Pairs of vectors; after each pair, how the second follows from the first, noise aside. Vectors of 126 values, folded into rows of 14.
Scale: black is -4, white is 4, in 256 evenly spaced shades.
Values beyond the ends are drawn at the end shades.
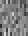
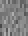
shrunk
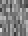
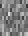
shuffled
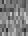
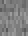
shrunk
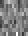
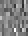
shuffled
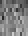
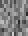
shuffled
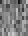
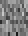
shuffled
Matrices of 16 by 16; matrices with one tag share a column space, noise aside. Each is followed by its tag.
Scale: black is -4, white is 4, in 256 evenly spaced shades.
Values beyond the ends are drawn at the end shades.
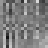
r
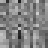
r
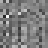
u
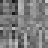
r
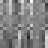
r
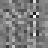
u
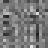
u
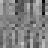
r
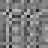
u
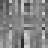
r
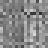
u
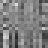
r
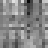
r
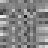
u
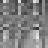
r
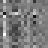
u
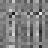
u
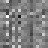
u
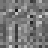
u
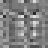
u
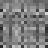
u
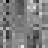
r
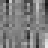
r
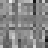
r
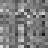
u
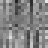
r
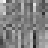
r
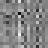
u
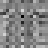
u
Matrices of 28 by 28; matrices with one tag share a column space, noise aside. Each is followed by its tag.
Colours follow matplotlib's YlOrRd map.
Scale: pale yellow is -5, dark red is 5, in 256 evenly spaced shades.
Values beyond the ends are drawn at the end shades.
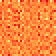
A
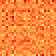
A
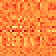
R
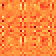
R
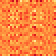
A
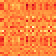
R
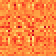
R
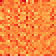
A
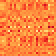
R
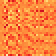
A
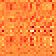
R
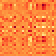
R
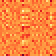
A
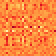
R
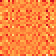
A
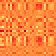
R
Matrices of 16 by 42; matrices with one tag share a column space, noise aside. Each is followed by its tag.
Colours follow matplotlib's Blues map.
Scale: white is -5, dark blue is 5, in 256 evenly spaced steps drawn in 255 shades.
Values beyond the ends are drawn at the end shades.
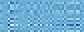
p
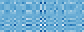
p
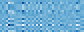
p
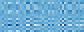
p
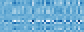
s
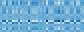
s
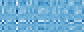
s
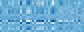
s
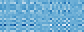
p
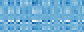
s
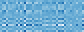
p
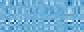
s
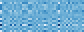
p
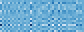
p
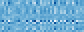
s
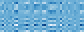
p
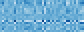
s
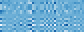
p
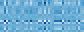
s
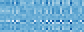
s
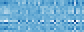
s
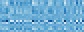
s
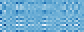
p
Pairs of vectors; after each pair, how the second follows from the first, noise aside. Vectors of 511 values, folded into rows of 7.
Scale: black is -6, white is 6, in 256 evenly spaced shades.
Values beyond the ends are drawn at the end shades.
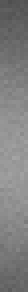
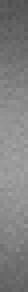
copied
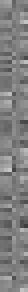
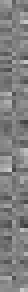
copied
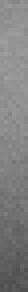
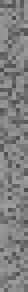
shuffled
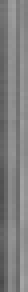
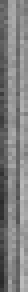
scaled up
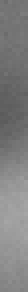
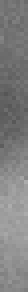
copied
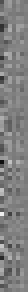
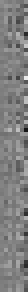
reversed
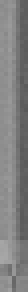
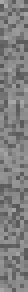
shuffled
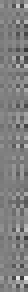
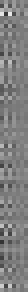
reversed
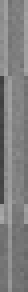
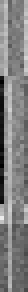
scaled up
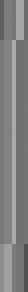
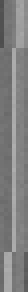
reversed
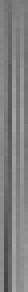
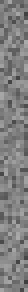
shuffled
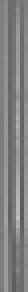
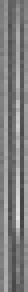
scaled up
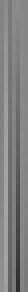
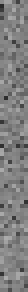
shuffled
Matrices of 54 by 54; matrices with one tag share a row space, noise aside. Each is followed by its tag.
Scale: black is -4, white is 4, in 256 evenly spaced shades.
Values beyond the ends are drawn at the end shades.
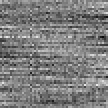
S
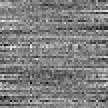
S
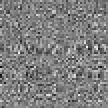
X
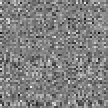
X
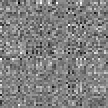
X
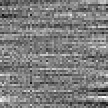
S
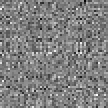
X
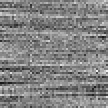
S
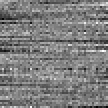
S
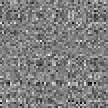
X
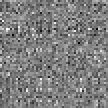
X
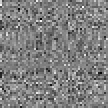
X
